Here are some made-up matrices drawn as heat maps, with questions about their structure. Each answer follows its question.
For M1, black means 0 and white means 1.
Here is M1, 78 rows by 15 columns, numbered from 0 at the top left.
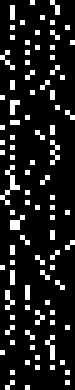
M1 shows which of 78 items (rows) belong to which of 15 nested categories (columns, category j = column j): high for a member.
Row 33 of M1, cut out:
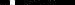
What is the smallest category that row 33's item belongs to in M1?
2
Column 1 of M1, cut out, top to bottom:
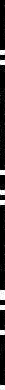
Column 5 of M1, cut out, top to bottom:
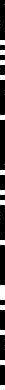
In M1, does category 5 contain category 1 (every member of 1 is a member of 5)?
yes
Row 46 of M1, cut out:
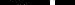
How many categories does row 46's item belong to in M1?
1
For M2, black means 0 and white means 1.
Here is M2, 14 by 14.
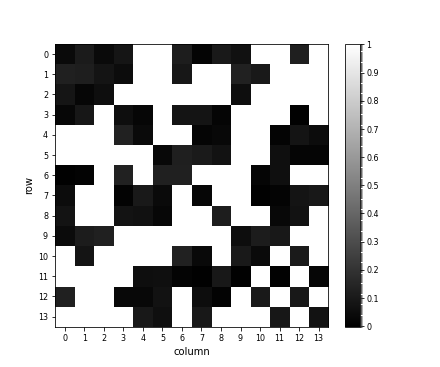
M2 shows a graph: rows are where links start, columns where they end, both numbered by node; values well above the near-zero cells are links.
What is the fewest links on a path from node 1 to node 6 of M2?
2
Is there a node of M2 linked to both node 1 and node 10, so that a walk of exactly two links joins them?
yes
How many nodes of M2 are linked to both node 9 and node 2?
8
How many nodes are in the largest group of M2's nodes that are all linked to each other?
4
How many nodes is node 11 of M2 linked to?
6
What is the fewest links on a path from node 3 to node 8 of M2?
2
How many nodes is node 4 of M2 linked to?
7
